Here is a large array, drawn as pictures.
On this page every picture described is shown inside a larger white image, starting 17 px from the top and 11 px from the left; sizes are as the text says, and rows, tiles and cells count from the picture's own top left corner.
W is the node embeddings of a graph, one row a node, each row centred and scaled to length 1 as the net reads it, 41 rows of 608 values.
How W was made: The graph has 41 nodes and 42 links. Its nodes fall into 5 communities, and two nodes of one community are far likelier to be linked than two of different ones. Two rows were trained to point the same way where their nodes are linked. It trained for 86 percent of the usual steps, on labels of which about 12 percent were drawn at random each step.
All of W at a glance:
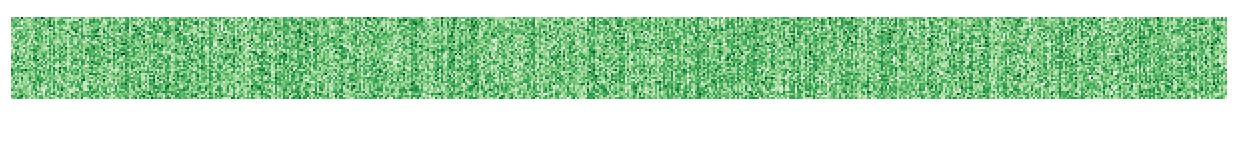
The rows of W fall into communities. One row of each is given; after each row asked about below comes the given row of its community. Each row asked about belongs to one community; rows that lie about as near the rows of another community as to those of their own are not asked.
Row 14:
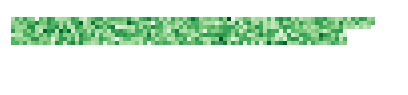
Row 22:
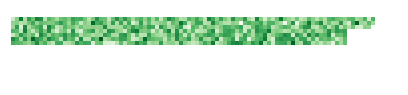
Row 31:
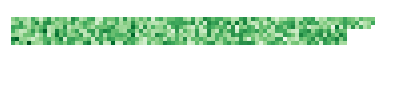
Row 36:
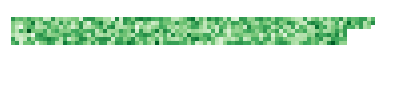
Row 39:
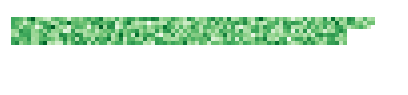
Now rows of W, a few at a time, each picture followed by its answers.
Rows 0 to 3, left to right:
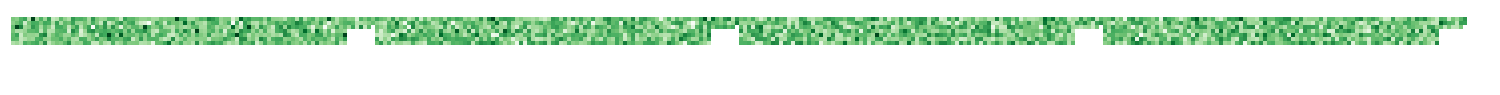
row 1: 36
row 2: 14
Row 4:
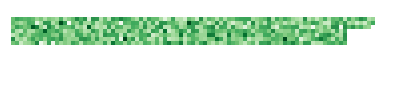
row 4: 36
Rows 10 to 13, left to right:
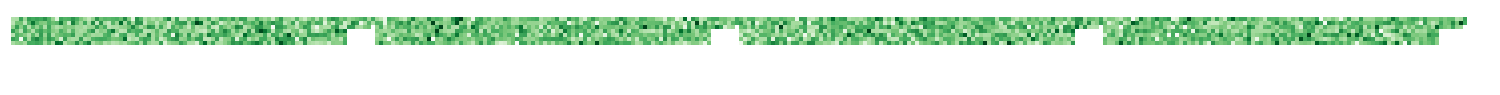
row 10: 22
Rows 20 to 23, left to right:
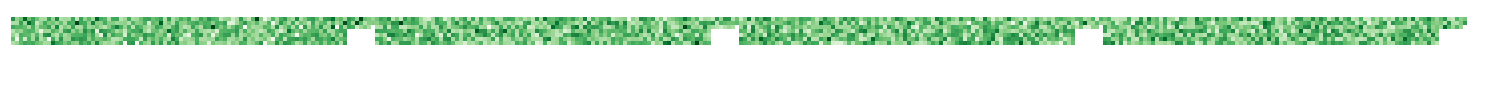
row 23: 31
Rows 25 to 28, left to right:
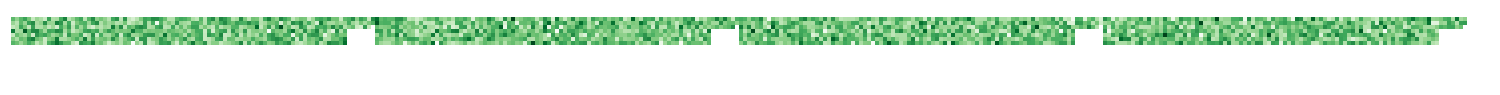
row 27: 39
